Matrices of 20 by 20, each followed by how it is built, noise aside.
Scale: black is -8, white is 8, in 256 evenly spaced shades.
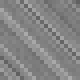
Toeplitz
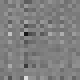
low rank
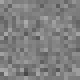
low rank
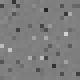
sparse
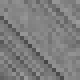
Toeplitz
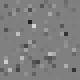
sparse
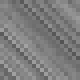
Toeplitz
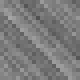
Toeplitz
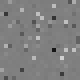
sparse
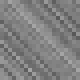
Toeplitz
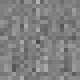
low rank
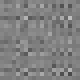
low rank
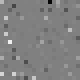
sparse
